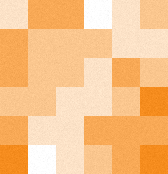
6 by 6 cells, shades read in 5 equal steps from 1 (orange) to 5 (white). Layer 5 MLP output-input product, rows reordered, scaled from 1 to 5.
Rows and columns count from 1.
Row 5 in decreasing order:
4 4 2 2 2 2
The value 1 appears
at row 4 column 6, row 6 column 1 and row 6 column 6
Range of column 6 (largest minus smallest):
3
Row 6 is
1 5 4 3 2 1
